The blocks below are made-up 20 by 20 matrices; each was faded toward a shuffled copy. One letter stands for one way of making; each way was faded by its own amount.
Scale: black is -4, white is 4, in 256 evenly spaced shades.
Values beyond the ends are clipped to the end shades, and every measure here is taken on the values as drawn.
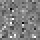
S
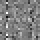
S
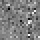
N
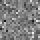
N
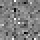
S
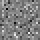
N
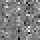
S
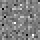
N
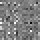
S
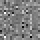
S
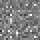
N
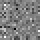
S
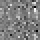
S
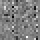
S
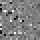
N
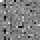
N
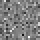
N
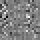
S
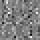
S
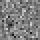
N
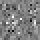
S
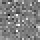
N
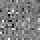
S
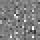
N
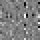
S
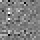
S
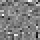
S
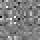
S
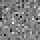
N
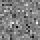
N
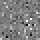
N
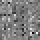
S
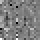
S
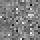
N
